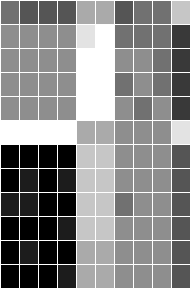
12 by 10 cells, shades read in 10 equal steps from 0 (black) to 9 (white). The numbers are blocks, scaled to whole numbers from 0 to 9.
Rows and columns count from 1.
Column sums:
34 35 32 35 87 88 55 57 56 41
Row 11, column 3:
0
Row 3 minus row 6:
-4 -4 -4 -4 3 3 0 0 -1 -6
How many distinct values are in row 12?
5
